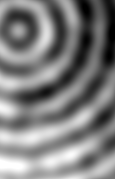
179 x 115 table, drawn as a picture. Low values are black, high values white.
No lone cell stands out from its neighbours. Rings spread out from the top left. The texture varies smoothly and slowly. There is an overall slope up to the bottom left.
